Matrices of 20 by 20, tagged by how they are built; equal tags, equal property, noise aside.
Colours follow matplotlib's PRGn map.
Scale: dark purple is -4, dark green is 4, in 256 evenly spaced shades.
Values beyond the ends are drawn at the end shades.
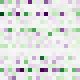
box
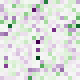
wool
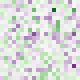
wool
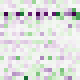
box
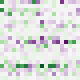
box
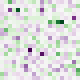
wool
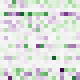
box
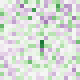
wool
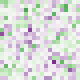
wool
